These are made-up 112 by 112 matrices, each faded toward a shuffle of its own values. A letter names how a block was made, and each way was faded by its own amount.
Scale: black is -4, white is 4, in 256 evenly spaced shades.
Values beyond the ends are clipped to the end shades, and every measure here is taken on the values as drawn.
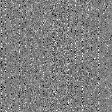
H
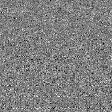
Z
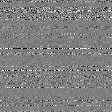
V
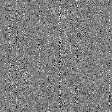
H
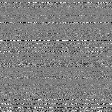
V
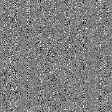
H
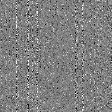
H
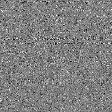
Z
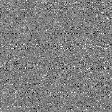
Z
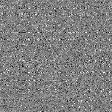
Z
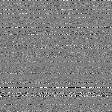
V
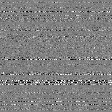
V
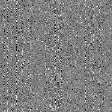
H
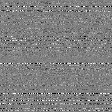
V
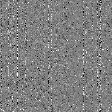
H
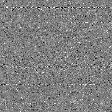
Z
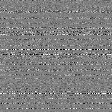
V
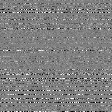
V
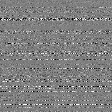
V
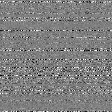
V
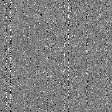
H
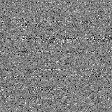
Z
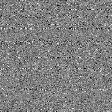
Z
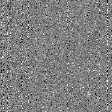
H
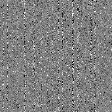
H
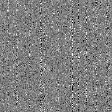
H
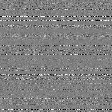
V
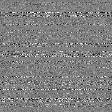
V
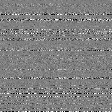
V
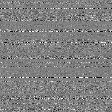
V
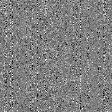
H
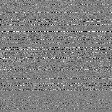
V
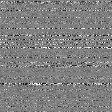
V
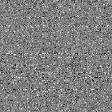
Z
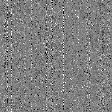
H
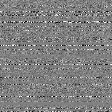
V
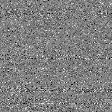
Z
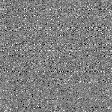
Z
